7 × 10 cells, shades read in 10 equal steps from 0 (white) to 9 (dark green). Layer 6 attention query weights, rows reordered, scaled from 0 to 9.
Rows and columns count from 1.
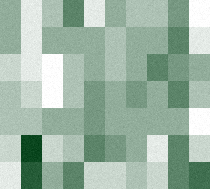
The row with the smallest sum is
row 1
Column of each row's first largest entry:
4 9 8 9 5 2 2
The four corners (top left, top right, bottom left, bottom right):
4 0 1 7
